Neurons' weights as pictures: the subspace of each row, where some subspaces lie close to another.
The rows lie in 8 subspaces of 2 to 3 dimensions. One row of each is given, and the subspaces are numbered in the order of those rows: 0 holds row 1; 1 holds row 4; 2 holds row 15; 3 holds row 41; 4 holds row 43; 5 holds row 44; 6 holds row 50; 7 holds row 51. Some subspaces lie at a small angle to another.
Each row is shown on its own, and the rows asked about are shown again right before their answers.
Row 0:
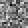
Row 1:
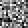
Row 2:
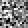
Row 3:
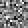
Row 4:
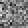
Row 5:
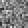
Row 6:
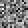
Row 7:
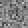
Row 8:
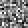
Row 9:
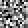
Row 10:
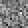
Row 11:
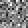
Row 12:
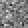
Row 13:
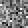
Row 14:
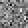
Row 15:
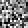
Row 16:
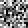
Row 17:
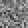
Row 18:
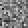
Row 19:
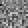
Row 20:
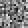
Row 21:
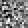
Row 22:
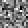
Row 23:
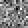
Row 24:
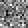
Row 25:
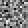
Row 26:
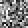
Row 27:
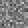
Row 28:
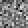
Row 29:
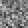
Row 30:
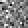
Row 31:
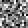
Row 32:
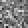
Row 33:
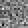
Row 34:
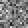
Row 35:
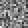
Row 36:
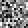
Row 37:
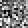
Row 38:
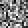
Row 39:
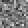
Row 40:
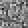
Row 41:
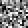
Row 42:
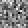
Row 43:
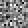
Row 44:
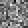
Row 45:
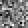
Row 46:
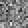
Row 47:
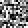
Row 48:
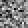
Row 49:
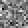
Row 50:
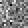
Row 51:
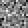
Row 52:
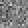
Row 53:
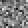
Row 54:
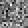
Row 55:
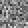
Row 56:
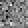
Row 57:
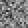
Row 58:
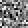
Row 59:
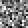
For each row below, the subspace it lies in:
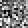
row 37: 0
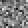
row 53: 6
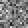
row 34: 1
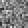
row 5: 2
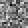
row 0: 5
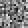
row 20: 4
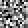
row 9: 4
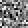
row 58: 2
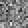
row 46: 1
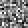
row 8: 2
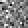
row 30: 6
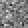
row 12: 6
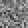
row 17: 5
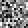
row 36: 2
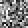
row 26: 6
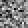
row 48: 5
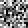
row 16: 7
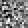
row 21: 0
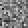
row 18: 0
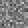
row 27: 4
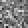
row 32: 5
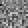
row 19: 3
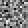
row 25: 4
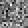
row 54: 6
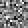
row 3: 4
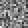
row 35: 4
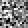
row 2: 0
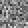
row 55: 2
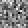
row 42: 7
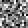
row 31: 7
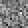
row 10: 3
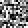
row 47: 2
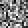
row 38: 5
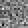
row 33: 2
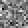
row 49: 1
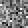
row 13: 3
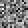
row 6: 2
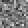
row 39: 7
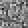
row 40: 0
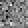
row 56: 6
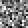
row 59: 3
